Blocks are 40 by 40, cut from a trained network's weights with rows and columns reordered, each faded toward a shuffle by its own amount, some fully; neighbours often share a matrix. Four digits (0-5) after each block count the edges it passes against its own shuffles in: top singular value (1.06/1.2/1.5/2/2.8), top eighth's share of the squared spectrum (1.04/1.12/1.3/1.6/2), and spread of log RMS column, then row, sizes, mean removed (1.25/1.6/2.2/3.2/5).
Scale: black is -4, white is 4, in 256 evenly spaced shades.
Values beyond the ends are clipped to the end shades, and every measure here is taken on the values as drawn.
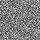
0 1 0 0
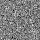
0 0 0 0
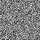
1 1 0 0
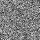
2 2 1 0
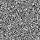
1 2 1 0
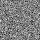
0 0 0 0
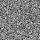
0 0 0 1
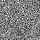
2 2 0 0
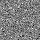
0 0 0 0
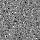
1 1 0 0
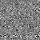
2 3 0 2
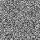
2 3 1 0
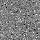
0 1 0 0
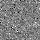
0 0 0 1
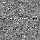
2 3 0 2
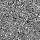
0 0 0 0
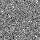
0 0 0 0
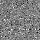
1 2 0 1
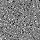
0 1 0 0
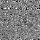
2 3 0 2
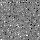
1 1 0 0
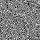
1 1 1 0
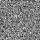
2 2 1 0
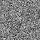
1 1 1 0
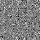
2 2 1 0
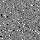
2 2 0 0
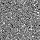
1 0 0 0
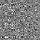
3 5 2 2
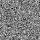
1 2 0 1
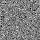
1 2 0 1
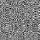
3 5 2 2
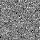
1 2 0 0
